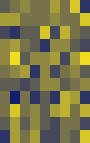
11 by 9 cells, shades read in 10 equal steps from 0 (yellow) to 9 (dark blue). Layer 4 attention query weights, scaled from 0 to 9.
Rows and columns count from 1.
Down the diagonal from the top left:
6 3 6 6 4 7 6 3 2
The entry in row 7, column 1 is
6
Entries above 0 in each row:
9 9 9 9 7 9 9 9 9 9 9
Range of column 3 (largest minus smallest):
4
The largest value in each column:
8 9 7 8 8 8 7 6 8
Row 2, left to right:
3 3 5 5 5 4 5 5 1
